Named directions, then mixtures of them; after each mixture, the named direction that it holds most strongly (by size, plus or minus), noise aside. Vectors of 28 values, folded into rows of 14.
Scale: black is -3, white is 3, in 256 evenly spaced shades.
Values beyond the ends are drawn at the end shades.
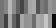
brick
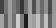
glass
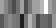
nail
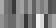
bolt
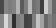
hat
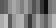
nail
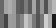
brick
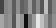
glass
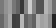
brick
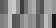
bolt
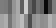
nail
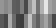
nail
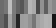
brick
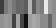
glass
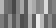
bolt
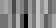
bolt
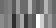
bolt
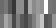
nail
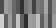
glass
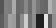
bolt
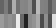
glass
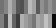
brick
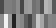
hat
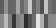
hat
